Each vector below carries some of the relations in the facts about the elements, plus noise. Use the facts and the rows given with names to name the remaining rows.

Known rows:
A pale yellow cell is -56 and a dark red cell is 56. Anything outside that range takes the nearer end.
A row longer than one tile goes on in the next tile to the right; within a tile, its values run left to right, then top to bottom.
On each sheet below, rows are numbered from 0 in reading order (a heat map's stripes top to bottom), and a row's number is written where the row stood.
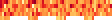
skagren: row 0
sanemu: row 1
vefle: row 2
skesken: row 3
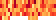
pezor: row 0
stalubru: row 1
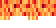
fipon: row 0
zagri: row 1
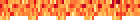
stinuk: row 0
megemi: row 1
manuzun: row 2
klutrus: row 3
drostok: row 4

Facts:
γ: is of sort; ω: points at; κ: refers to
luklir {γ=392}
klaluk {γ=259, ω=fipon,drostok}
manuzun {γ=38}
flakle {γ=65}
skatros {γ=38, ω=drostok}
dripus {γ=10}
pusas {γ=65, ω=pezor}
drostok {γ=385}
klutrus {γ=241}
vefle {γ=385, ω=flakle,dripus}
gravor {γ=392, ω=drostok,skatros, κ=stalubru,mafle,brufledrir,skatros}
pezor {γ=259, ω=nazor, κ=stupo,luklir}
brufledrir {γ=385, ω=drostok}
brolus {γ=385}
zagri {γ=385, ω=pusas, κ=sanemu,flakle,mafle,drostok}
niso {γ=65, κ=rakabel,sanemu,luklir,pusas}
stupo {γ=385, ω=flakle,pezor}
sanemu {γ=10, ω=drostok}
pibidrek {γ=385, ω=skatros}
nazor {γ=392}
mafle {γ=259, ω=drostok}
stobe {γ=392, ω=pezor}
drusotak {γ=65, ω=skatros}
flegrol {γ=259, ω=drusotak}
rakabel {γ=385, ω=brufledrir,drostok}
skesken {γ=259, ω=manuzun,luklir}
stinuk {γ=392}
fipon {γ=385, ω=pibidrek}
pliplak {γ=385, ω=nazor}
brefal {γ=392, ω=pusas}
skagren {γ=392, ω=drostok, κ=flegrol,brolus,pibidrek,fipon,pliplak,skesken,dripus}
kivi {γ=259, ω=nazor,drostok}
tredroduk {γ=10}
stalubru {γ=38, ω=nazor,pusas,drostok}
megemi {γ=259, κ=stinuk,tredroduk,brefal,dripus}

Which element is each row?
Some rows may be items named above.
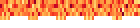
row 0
nazor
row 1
stalubru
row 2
zagri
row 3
stupo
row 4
drusotak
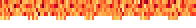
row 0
fipon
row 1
pusas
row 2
pliplak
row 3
flakle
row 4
flegrol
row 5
rakabel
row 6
stalubru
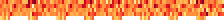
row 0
niso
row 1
brufledrir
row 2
niso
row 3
mafle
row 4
klaluk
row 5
pliplak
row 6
luklir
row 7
skatros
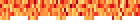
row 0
dripus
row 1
kivi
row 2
pibidrek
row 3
tredroduk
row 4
pezor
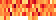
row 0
drusotak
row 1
gravor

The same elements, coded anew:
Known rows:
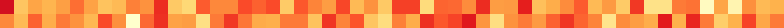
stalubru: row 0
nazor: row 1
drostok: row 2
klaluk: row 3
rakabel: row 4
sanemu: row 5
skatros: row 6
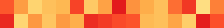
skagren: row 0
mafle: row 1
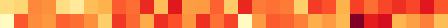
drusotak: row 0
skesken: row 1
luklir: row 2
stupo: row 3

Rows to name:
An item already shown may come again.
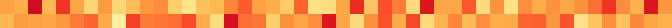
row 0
flegrol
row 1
drusotak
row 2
sanemu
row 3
manuzun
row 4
gravor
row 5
klutrus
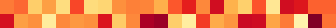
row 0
sanemu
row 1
pezor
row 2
pusas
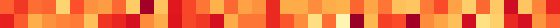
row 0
drostok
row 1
zagri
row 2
pliplak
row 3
pibidrek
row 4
fipon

